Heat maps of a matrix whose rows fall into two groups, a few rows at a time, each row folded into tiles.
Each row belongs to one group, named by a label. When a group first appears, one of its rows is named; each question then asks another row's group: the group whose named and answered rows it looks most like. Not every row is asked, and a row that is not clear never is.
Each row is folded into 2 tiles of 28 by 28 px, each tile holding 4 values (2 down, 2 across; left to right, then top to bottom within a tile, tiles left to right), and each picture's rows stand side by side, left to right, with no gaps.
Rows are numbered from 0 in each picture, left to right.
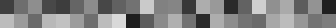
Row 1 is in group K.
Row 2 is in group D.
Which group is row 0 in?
K
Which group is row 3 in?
D
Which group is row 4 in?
D
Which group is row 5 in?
K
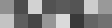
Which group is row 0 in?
D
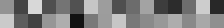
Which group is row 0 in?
D
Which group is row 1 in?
D
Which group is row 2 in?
K
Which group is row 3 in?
K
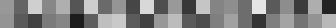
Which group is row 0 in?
D
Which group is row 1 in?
D
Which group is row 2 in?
D
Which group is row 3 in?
D
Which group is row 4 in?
D
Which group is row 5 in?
K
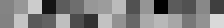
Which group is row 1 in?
D
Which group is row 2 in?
K
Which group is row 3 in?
K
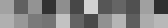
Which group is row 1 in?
D
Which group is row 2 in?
K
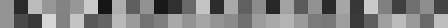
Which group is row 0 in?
D
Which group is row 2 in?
K
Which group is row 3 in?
K
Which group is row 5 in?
K
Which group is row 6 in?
D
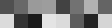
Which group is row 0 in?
D
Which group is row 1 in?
D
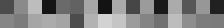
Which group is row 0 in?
K
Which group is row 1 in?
K
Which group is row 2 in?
K
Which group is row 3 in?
K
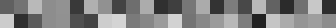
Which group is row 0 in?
D
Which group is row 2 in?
K
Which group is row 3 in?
K
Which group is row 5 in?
K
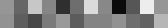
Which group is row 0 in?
D
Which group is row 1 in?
D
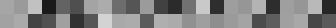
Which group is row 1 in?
D
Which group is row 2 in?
K
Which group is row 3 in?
K
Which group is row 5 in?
K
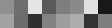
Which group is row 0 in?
D
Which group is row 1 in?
K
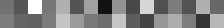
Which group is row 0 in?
D
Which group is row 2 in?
D
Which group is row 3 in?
D
